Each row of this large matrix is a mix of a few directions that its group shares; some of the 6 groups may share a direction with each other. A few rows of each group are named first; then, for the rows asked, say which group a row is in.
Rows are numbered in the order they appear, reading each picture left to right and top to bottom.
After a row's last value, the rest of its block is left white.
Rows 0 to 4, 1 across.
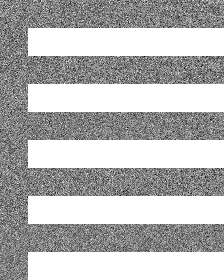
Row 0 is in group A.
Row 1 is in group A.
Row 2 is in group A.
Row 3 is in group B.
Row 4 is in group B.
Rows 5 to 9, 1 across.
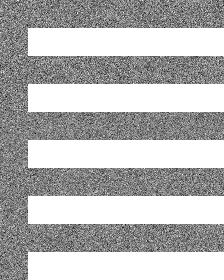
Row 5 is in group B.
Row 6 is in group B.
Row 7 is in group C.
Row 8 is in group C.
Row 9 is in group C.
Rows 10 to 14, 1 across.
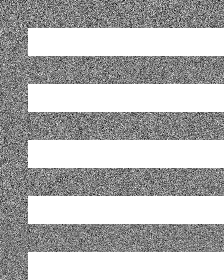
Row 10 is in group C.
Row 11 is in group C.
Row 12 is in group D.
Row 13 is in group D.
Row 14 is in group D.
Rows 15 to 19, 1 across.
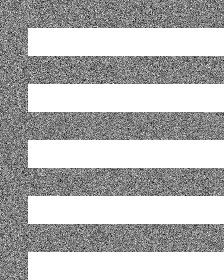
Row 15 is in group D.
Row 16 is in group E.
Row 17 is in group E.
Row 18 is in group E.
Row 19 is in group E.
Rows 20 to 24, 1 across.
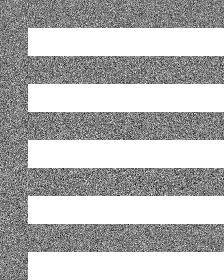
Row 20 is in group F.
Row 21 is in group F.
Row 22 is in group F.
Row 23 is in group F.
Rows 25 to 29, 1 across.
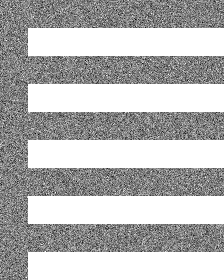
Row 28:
B
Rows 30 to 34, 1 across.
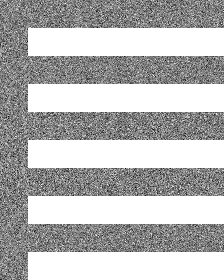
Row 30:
D
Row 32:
E
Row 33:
C
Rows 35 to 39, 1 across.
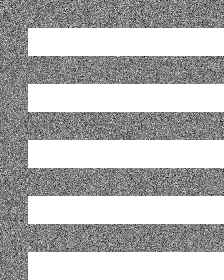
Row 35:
E
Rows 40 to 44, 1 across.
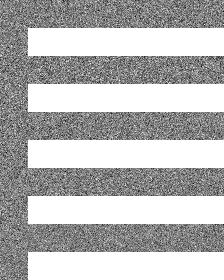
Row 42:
C
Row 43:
D
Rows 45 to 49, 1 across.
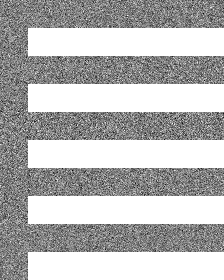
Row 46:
F
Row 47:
B
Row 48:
D
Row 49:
C
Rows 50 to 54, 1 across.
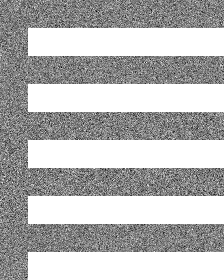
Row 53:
C
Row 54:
A
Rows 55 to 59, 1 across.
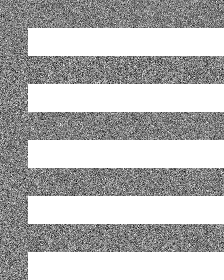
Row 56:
A
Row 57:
E
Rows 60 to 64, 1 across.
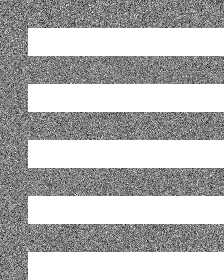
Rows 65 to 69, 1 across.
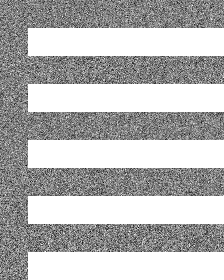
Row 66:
C
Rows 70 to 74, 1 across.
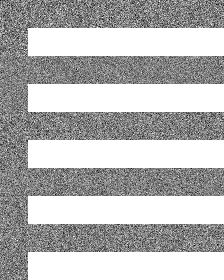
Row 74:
A
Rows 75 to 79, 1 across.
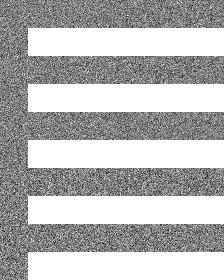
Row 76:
F
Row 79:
E
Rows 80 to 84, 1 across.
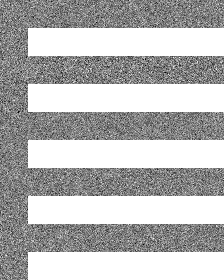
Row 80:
C
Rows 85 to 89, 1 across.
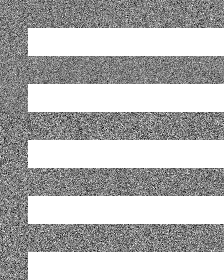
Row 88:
E
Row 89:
E
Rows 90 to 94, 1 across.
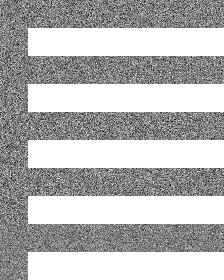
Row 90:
F
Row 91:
D
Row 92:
E
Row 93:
B
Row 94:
F
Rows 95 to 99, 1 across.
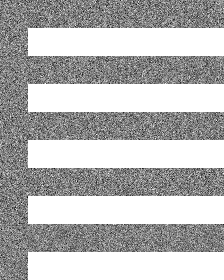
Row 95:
A
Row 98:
B
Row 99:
B
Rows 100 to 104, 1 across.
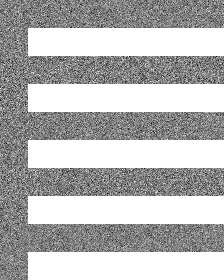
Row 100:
E
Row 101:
C
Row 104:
B
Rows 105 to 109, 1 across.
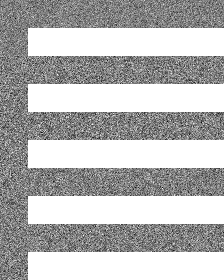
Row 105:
C
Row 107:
A
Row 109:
A
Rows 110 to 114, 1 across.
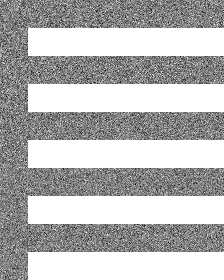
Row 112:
D
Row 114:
F
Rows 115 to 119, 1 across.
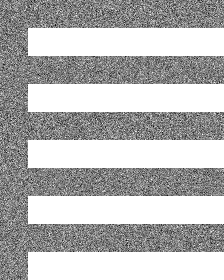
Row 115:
D
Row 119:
A
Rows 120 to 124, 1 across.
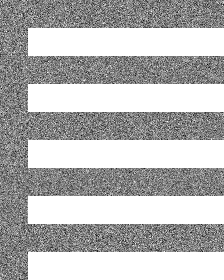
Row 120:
E
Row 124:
D
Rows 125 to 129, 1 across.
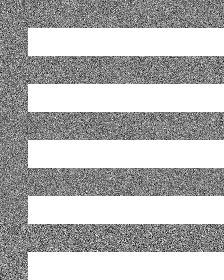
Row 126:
D
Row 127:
F
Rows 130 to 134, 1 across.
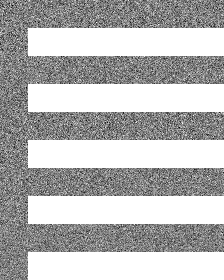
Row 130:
C
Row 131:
A
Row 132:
B
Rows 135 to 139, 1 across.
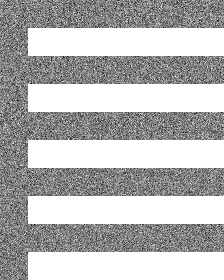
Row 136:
F
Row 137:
E
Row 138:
F
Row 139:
D
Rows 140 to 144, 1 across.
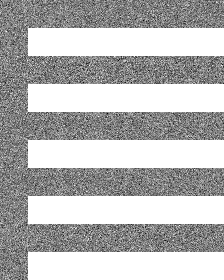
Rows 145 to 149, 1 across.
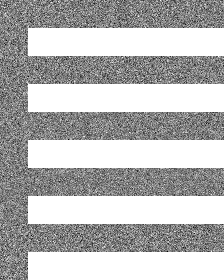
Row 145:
E
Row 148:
C
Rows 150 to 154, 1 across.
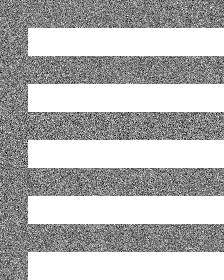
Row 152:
B
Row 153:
D
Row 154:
F
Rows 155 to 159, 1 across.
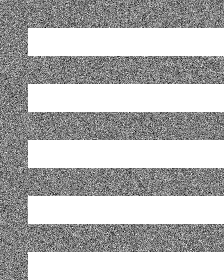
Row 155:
A
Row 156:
A
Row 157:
D
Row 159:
B
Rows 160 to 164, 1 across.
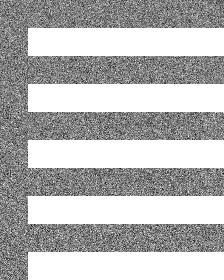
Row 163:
B
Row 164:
D
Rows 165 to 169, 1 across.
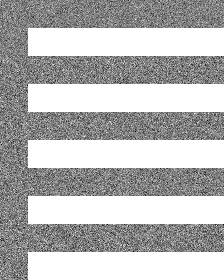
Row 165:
C
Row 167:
E
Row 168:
E
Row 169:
B
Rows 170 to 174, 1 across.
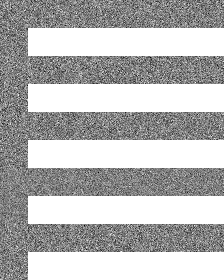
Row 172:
C
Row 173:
F
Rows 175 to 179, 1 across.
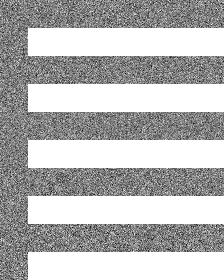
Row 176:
D
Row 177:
A
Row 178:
B
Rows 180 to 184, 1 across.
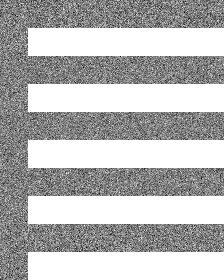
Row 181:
A
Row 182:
C
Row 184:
F
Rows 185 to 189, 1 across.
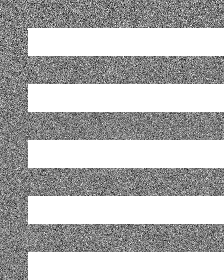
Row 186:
B
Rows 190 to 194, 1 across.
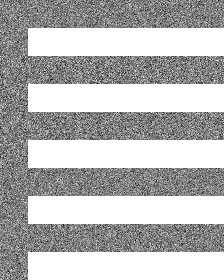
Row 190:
C
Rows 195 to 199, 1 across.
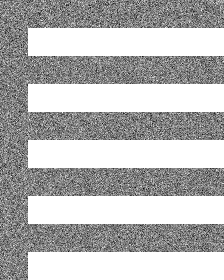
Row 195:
A
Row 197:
D
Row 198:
E
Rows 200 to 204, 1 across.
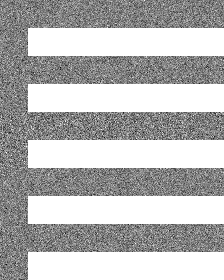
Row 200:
C
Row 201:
E
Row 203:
E
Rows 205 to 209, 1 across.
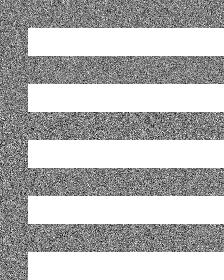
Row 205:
F
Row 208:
C
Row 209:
B
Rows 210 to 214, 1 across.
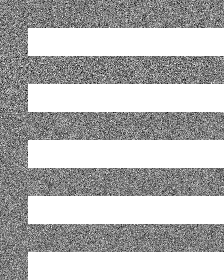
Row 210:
A
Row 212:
B
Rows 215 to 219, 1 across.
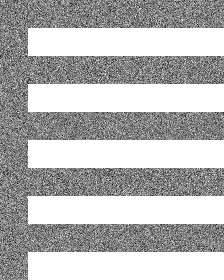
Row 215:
F
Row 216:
C
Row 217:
B
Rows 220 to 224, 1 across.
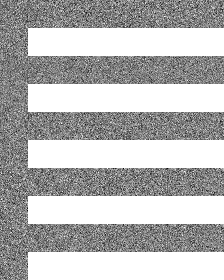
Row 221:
F
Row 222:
F
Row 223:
B
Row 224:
B
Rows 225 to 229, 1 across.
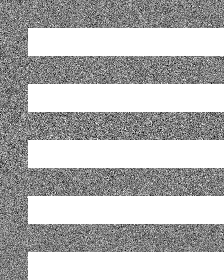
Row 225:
C
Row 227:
D
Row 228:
B
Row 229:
F
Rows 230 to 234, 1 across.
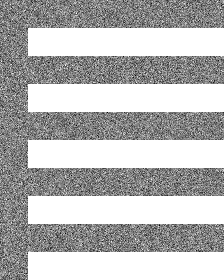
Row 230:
B
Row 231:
B
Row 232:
B
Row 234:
D
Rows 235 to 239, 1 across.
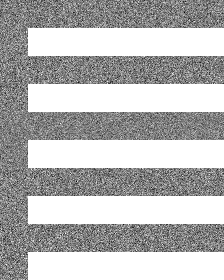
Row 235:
A
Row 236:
C
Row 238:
D
